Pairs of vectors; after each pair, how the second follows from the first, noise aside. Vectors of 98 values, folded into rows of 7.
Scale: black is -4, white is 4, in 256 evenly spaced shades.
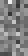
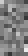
shuffled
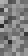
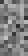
shuffled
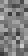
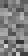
shuffled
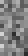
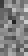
reversed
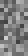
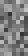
reversed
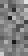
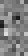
shuffled
